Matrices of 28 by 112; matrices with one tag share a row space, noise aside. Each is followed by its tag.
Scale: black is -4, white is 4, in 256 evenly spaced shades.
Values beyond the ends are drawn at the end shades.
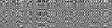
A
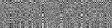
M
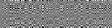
M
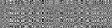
M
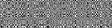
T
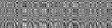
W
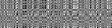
W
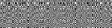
T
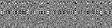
T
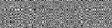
M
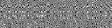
T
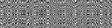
T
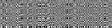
A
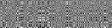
A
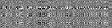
A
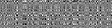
W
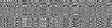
W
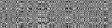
A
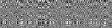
A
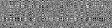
M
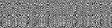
T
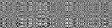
A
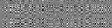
M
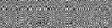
A
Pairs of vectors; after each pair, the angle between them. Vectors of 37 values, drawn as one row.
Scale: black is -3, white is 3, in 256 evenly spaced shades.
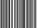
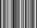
partly opposed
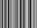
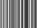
nearly opposite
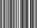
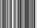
orthogonal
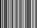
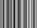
partly opposed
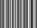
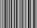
nearly opposite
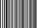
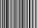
partly aligned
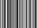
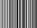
partly aligned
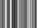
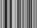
nearly opposite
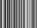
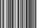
partly opposed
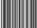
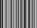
nearly opposite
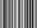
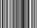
partly opposed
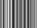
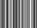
orthogonal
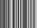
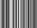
partly aligned
